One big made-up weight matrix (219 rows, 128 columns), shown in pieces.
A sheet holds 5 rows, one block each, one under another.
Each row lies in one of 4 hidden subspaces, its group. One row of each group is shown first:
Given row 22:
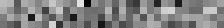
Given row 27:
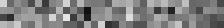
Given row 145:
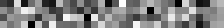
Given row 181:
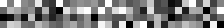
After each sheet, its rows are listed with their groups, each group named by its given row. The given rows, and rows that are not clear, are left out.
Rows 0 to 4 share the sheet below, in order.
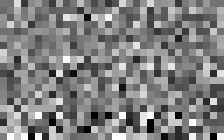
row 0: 145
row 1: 22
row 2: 22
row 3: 27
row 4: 145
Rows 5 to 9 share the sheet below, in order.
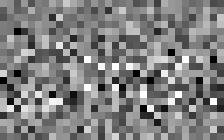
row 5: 22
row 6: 27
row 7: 22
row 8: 27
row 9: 181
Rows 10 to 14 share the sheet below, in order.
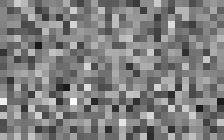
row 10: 27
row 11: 181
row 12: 145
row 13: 22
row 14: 181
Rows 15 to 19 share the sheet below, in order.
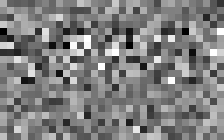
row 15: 27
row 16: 27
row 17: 27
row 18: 27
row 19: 22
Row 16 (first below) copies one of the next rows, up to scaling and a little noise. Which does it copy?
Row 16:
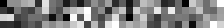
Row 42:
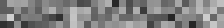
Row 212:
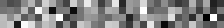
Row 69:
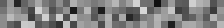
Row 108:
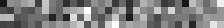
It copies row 108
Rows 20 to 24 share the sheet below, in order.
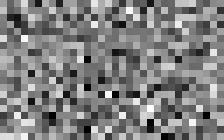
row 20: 145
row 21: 145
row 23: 22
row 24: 145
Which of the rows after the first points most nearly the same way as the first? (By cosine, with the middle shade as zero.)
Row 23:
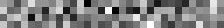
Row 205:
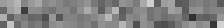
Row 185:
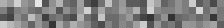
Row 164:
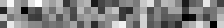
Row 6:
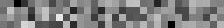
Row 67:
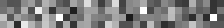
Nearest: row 6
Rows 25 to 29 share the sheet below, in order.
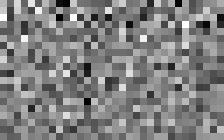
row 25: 22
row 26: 145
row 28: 145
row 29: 22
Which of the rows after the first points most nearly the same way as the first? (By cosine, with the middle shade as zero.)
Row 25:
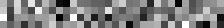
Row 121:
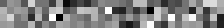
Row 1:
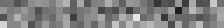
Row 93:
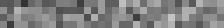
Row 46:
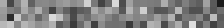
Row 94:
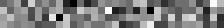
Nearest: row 121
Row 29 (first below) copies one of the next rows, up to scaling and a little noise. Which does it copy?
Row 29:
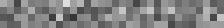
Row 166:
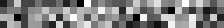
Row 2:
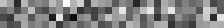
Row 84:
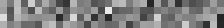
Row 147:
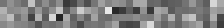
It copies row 2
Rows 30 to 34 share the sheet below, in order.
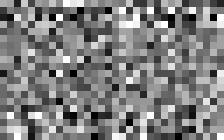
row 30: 22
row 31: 181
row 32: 22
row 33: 27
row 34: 145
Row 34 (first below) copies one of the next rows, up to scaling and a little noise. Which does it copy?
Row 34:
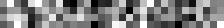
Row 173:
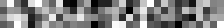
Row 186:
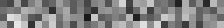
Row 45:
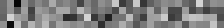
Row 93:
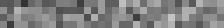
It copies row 173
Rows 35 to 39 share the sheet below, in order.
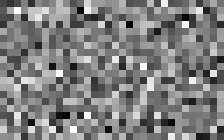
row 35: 181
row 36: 181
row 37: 27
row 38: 145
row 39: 22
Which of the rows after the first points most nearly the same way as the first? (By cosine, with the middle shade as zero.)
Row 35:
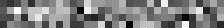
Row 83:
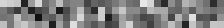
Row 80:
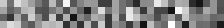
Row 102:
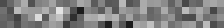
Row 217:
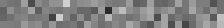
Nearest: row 102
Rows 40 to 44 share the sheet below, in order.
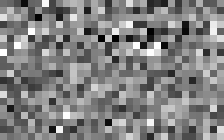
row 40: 181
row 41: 22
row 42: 27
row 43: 145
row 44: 22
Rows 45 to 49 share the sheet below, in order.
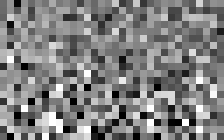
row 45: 145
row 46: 27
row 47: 145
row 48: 22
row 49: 145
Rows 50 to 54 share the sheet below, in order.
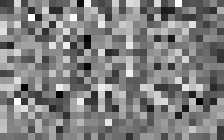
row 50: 22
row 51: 27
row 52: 27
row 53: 181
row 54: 22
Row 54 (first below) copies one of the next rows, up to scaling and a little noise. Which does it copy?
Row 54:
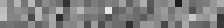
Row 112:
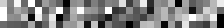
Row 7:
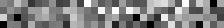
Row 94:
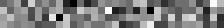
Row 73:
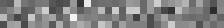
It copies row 112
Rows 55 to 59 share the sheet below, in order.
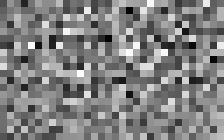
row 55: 145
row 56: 22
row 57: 145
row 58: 145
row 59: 27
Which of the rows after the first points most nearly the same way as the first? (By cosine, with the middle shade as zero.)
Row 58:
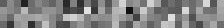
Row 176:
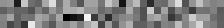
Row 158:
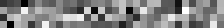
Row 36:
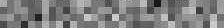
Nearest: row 158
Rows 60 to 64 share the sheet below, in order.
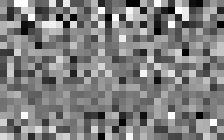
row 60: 27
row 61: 181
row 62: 22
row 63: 27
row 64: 181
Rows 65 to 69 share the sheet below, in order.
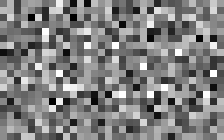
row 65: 22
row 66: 181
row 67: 27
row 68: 22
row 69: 27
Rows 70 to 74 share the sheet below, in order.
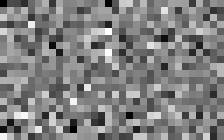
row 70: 181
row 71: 181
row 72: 181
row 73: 22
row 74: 181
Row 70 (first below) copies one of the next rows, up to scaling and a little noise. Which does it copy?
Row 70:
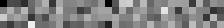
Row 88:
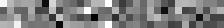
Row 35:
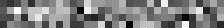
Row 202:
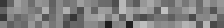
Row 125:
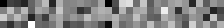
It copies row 125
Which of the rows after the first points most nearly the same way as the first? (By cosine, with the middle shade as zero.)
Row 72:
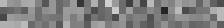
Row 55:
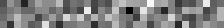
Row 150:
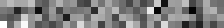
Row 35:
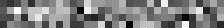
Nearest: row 150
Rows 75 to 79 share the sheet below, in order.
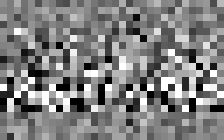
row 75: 22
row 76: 27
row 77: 181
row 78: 181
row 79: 145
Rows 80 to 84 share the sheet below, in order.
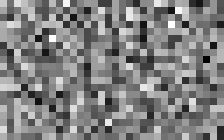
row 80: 27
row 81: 27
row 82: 145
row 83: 181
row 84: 22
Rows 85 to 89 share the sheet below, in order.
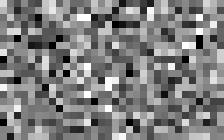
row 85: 145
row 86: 181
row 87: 27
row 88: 181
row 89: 145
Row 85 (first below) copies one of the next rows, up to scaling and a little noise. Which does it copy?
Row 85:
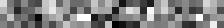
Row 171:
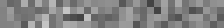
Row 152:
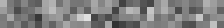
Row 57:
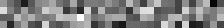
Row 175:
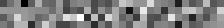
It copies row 152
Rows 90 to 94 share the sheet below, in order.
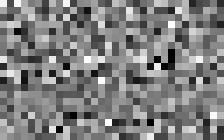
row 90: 27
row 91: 27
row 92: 181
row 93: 145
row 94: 22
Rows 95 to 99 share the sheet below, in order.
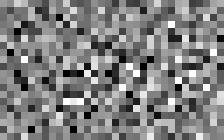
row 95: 27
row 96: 145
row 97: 145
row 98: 145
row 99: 22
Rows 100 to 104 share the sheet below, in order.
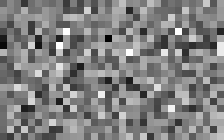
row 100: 145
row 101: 22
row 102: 181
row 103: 27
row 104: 27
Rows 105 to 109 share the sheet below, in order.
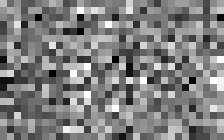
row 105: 181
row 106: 22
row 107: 27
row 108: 27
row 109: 145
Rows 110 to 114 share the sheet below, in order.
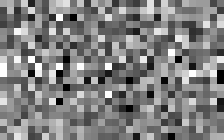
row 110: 22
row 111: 27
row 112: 22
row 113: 22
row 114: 145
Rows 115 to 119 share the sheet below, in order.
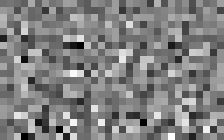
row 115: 181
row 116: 145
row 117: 145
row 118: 145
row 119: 27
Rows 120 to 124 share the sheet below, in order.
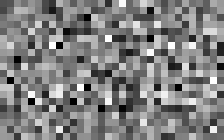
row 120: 145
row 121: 22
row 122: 145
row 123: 22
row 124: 27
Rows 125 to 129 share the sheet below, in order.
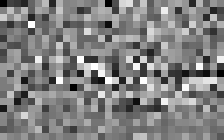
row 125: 181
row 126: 22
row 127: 181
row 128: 22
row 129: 181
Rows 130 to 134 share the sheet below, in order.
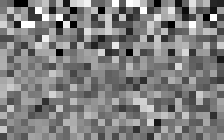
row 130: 27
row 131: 181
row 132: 27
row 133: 145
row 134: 22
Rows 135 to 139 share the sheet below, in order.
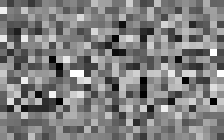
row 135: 145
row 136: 145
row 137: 181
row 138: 27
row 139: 145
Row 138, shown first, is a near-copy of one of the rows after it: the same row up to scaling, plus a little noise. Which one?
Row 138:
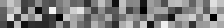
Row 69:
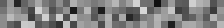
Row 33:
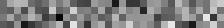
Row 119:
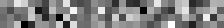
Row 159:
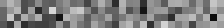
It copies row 159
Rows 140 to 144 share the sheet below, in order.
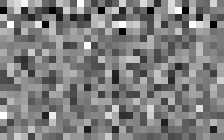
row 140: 145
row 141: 145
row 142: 27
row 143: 22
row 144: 181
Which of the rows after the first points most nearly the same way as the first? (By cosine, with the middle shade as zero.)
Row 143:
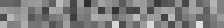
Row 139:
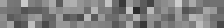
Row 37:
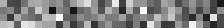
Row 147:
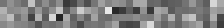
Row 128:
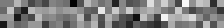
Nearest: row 147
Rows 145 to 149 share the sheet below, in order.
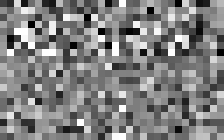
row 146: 27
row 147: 22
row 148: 181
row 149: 145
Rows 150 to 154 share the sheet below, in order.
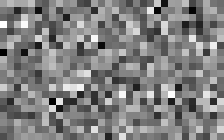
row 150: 181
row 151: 181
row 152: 145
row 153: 22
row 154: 181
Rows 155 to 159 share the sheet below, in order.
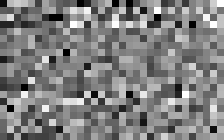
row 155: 27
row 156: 27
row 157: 181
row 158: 145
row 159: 27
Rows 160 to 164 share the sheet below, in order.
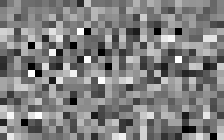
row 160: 22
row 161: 22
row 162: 22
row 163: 181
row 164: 145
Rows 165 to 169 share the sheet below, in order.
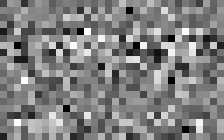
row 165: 145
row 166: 22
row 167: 27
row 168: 27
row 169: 181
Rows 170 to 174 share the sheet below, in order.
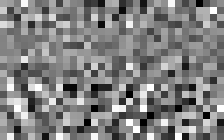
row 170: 181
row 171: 145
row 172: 145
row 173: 145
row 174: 145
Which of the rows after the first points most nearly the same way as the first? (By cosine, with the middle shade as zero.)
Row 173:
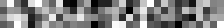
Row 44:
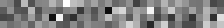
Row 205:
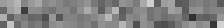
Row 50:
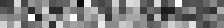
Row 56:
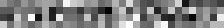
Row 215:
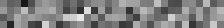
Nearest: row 205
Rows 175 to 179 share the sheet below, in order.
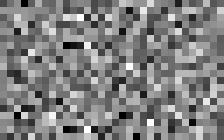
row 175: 145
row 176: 145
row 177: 145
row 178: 27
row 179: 145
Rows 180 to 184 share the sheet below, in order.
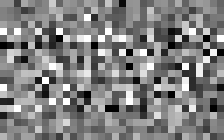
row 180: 145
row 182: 145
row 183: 27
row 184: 181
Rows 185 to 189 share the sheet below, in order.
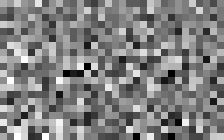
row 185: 181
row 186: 145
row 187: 145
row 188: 181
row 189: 145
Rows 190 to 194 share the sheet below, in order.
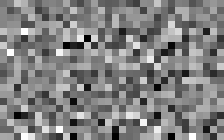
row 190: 27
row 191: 145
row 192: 181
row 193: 22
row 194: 27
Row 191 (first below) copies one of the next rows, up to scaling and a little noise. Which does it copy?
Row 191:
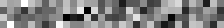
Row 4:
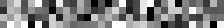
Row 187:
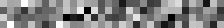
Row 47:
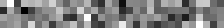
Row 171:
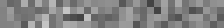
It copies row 187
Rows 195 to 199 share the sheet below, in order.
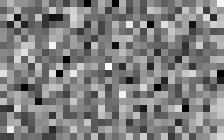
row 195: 27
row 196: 181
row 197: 22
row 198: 181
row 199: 27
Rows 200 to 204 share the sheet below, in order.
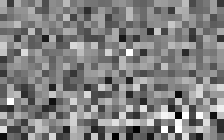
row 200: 27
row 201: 181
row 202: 181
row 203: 27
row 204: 22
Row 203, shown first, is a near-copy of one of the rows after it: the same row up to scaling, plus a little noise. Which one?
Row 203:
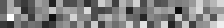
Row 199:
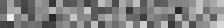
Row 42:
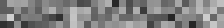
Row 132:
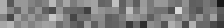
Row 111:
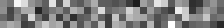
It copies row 199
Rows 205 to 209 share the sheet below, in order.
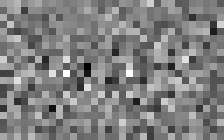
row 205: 145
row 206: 27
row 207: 27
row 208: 22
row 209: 181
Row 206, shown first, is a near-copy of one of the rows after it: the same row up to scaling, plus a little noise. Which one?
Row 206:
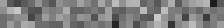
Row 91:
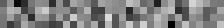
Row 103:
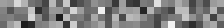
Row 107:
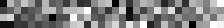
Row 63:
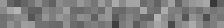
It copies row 63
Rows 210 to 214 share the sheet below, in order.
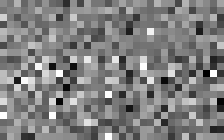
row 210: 22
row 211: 181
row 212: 27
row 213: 22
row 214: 181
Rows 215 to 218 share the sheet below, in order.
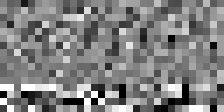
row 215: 145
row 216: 27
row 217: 22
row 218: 145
